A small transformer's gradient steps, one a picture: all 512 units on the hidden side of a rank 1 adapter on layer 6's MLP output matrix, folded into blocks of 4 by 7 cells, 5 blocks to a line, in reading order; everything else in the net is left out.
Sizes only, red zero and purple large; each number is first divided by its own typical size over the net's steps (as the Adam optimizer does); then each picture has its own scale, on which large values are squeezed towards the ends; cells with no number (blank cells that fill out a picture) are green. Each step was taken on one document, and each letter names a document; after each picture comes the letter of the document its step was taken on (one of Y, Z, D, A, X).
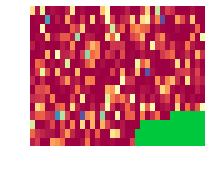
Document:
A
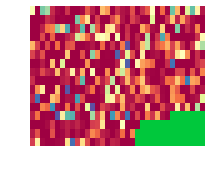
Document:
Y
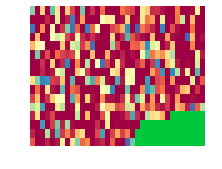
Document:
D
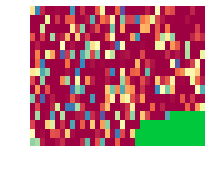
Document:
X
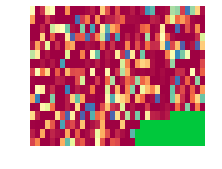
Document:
Y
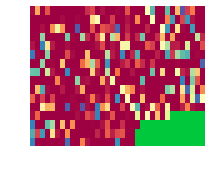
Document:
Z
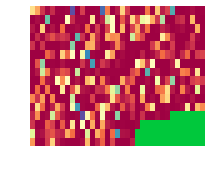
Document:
A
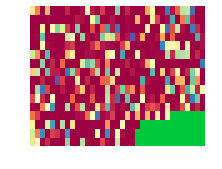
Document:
Z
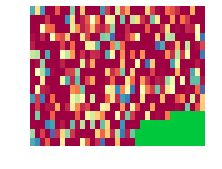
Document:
X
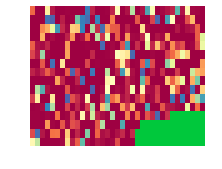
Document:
Y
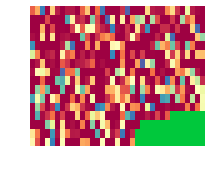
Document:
X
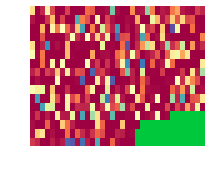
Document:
Y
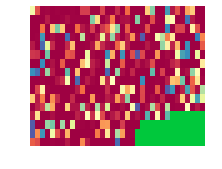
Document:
Z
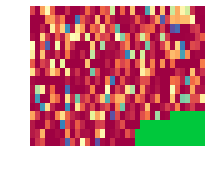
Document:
Y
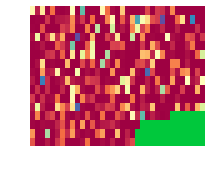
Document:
A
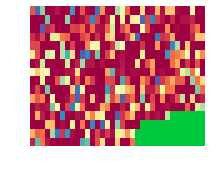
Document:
X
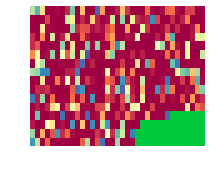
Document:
X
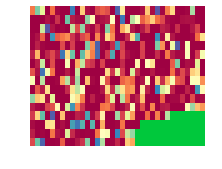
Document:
X
